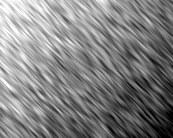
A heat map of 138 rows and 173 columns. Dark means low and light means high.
Values rise toward the top left. The bottom right is the ninth with the lowest average. The grain runs diagonally down to the right. There are no lone odd cells. No single row or column stands out from its neighbours.
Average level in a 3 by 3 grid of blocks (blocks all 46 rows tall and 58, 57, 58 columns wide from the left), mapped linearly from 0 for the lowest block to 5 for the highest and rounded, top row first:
542 | 421 | 310
